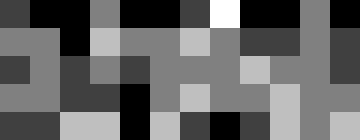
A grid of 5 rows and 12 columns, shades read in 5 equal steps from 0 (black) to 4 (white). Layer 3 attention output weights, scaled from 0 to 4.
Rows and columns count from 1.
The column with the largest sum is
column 4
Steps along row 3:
up down up down up same same up down same down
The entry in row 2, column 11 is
2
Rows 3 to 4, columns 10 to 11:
2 2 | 3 2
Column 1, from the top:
1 2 1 2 1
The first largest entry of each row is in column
8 4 9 7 3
